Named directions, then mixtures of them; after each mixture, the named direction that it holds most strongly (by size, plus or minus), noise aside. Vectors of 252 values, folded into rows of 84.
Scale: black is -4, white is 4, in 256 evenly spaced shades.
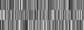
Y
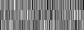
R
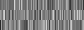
Y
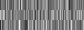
Y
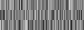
Y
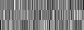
R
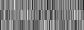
R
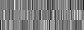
R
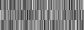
R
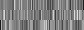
R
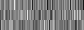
R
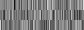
R
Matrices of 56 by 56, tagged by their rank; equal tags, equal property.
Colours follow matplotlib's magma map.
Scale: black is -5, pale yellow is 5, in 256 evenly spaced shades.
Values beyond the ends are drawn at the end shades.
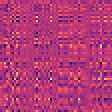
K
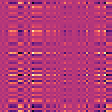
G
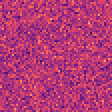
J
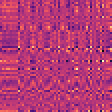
K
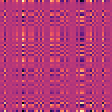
G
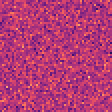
J
